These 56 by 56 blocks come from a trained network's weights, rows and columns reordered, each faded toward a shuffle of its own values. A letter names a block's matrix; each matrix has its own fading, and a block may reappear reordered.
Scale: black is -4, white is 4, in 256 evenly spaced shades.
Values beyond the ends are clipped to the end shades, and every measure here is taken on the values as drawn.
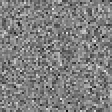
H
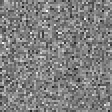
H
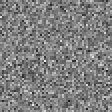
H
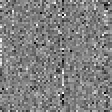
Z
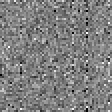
Z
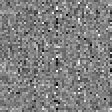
Z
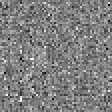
Z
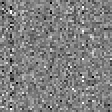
Z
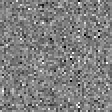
Z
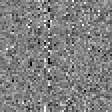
Z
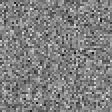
H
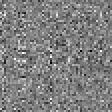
Z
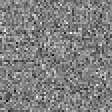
H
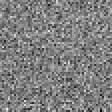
H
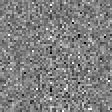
Z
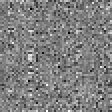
Z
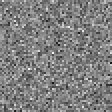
H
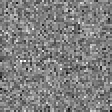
H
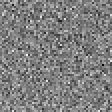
H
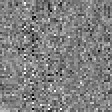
Z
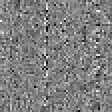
Z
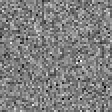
H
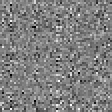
Z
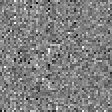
Z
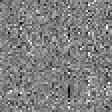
Z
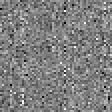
Z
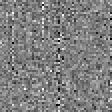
Z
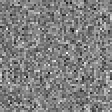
H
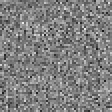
H
